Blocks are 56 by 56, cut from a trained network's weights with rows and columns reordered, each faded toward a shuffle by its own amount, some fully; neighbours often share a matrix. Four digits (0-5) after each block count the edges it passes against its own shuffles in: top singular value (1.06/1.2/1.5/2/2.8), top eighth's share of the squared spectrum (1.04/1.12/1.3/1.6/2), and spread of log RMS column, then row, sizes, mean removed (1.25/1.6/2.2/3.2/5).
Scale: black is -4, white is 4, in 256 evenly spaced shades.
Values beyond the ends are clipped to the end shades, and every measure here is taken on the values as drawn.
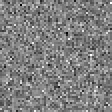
0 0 0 0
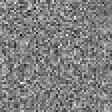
3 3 2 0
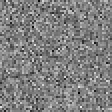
3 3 1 0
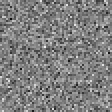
1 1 0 0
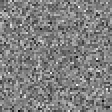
2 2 0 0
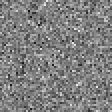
0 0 0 0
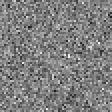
0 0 0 0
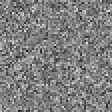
1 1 0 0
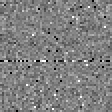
3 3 0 1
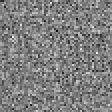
3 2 1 0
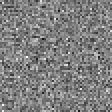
3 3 1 1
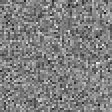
1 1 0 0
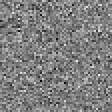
3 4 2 1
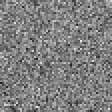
0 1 0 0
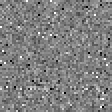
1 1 0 0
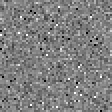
0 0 0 0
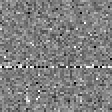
3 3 0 2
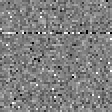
3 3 0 1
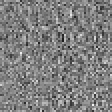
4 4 2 1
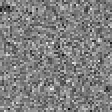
3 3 1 1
